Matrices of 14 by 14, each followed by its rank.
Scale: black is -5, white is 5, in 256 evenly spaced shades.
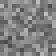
full rank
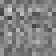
three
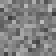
full rank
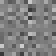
two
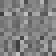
three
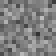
full rank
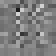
three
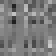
two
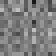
two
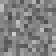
full rank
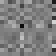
two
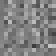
three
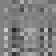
two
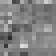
three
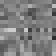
three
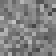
full rank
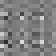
two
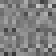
three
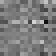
two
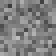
full rank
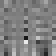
two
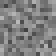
full rank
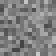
full rank
